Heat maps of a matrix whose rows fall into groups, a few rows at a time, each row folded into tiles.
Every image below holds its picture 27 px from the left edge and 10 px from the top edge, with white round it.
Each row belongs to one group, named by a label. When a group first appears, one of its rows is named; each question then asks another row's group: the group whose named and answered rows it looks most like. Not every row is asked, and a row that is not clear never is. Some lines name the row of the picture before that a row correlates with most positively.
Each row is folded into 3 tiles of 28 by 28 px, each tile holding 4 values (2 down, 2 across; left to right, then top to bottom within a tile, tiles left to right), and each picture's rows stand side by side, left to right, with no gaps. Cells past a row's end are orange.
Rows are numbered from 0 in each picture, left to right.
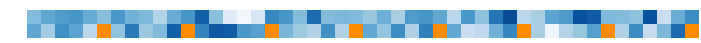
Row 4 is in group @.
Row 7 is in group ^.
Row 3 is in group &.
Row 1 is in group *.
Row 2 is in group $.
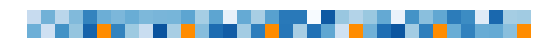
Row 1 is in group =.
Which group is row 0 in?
@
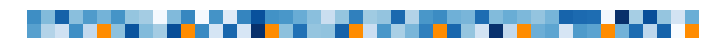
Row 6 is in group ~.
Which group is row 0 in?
&
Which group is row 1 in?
*
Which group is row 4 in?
^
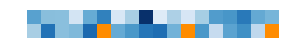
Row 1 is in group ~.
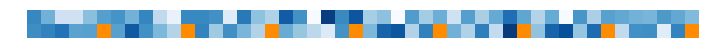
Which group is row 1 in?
$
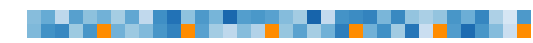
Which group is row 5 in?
$
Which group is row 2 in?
&
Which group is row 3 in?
^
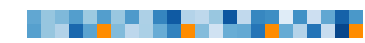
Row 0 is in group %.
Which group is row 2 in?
^
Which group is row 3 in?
@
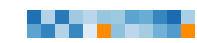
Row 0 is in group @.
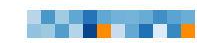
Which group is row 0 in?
@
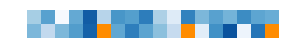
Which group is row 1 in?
$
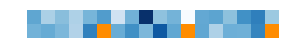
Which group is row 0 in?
*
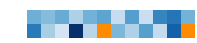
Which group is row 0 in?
=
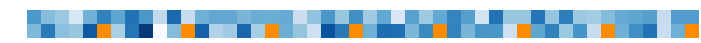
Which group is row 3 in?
%
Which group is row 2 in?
=
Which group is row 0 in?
*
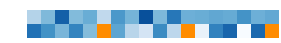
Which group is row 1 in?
&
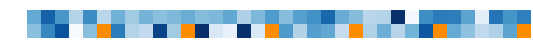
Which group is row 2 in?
=
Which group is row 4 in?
^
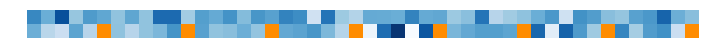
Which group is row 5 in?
~
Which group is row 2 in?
&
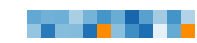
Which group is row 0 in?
*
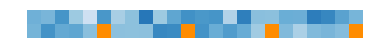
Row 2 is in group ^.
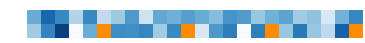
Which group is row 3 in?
*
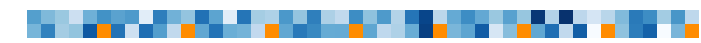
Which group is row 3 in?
$
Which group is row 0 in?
*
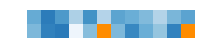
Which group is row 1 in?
*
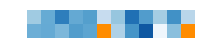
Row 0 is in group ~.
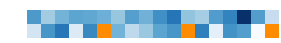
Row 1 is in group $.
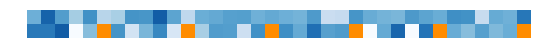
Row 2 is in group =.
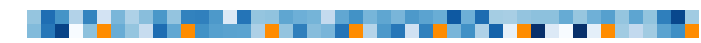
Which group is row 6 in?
=
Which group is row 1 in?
%
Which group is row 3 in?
*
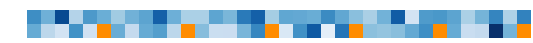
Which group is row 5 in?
%
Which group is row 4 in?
^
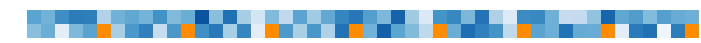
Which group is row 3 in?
@
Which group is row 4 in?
$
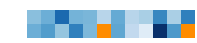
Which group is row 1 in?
%
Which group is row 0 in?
~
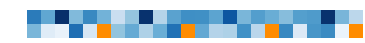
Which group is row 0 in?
&
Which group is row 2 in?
&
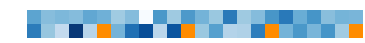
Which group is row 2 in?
^
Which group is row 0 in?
=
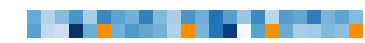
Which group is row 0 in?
%
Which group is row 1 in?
$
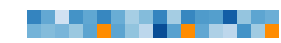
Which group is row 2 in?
&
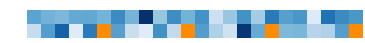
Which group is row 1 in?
&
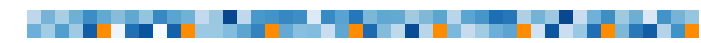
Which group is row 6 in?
^
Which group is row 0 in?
@
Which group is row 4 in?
=
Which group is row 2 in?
^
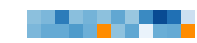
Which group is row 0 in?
~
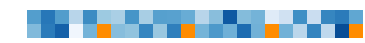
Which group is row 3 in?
@
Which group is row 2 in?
~
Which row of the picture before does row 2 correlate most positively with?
0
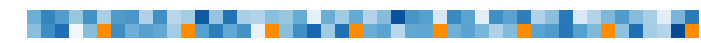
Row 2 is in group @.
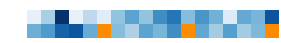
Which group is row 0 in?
~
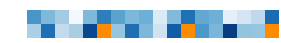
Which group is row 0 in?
*
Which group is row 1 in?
*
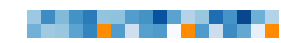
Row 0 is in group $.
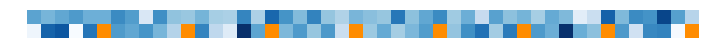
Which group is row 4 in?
^
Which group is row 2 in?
%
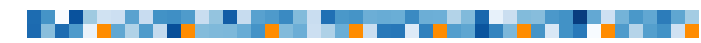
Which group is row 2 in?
^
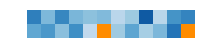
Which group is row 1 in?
^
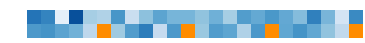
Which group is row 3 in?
$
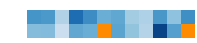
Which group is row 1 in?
%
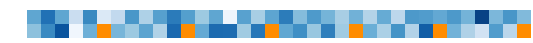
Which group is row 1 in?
@
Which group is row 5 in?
&
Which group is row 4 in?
@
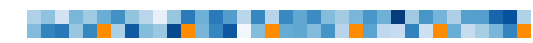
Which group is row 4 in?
&
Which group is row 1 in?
*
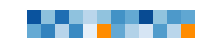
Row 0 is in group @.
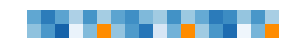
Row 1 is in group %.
